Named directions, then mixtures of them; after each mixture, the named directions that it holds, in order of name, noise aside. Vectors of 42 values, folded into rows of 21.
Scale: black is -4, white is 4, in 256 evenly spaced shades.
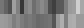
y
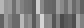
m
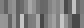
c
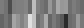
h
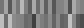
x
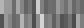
m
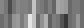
h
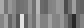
c, m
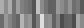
m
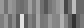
c, m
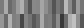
c, x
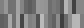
c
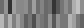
x, y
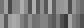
h, x
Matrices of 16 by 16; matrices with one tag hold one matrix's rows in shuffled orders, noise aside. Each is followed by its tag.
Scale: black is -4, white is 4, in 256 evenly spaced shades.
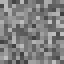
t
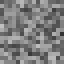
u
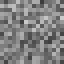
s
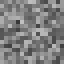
u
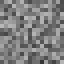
s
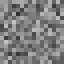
t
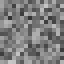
s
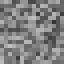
u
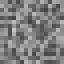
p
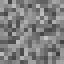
p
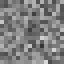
s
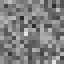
s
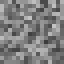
u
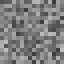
t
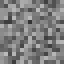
p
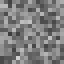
p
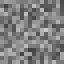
s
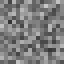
p
